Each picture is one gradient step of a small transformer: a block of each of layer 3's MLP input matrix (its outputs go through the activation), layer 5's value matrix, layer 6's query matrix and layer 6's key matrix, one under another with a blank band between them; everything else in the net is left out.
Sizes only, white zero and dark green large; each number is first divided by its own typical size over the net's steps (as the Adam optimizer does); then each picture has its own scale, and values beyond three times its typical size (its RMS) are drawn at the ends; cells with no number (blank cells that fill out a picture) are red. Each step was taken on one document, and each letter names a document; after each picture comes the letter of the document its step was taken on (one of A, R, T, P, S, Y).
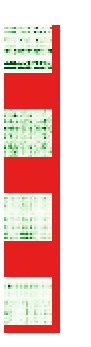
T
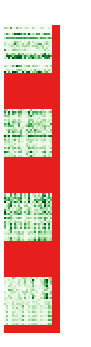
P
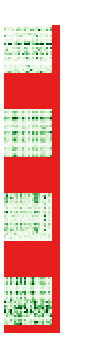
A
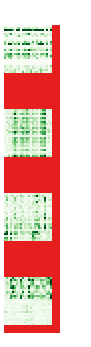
A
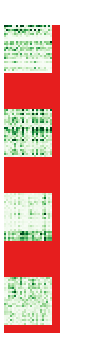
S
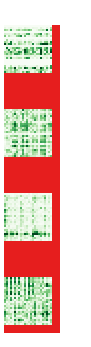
A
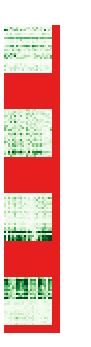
P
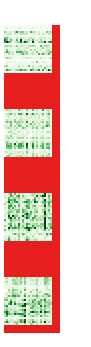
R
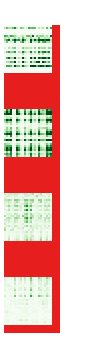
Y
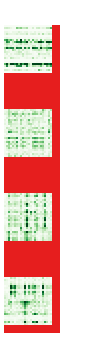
R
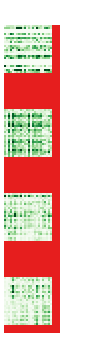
P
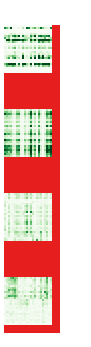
Y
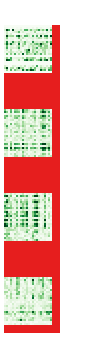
A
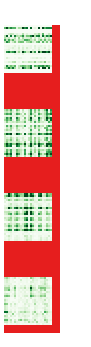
Y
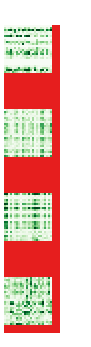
A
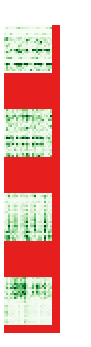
R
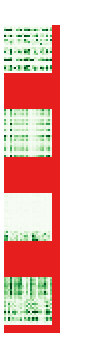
A
